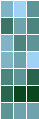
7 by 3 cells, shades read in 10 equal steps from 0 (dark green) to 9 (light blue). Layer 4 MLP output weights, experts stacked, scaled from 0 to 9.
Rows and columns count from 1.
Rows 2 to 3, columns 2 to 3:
6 4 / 4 5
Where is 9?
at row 1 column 2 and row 4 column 3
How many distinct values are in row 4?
3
